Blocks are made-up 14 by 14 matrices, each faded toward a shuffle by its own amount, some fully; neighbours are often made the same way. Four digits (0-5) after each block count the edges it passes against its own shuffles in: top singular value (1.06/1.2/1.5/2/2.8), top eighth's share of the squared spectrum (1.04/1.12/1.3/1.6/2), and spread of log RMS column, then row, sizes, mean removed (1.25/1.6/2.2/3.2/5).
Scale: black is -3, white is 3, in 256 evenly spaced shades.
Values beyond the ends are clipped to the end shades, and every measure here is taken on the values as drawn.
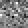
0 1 0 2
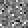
0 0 0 0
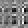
3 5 2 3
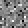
0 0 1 0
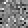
1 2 0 0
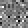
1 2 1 1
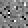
0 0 0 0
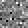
0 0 0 0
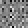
3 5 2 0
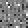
1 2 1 0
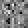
3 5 2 1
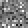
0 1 0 0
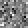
0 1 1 0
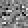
2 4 0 1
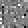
2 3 1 1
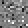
1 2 0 0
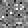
2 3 0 0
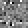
2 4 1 1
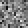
1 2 0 0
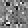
3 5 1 1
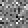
1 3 1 1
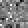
2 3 1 1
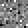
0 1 0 0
